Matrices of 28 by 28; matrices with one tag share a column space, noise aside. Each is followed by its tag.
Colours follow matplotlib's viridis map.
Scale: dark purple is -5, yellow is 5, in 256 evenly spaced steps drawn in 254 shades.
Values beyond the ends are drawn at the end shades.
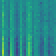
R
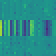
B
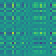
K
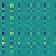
K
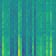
R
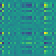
K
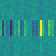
B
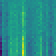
R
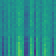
R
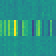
B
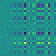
K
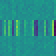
B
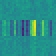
B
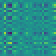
K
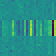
B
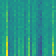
R
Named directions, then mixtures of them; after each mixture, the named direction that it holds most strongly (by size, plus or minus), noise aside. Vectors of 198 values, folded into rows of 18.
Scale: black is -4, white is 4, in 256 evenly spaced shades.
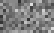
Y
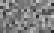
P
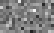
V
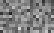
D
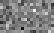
V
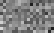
Y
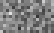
D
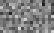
D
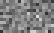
D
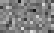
V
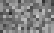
D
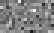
V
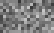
Y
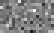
V
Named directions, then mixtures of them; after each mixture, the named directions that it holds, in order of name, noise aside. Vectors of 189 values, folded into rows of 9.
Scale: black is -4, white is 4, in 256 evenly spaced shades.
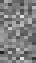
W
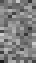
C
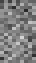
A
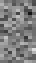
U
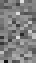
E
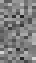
W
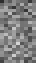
A, C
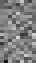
C, E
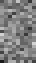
C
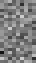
A, W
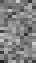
C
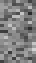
C, U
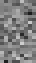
E, U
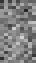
A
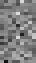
E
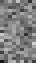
C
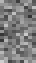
C, U
